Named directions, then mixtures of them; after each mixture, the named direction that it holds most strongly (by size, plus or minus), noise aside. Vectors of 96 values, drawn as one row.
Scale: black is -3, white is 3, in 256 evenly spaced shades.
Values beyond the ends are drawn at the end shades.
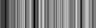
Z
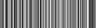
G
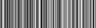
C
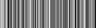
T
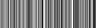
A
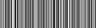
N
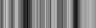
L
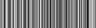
G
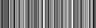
A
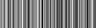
G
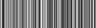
C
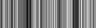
L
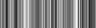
L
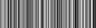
A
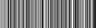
A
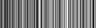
C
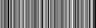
A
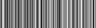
C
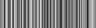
G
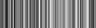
G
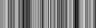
L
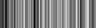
Z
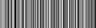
T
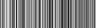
N
